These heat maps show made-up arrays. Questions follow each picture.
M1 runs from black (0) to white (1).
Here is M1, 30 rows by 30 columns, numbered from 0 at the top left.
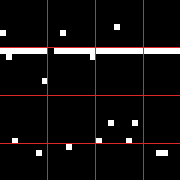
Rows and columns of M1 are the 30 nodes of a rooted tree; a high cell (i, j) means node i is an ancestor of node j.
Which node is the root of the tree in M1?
8
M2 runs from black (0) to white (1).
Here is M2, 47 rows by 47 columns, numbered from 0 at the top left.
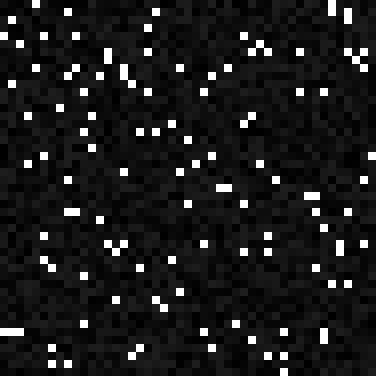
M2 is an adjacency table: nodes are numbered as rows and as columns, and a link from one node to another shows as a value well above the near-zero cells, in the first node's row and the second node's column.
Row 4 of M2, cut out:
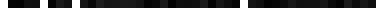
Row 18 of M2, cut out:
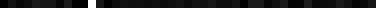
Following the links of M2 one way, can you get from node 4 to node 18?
yes
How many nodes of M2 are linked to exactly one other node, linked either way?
1
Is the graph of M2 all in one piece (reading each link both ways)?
yes
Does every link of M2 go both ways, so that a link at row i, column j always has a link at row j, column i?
no
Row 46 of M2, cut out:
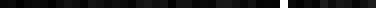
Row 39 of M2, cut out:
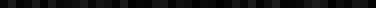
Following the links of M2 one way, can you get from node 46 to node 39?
yes
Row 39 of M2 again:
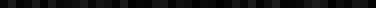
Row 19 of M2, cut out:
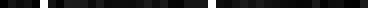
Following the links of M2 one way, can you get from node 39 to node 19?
no
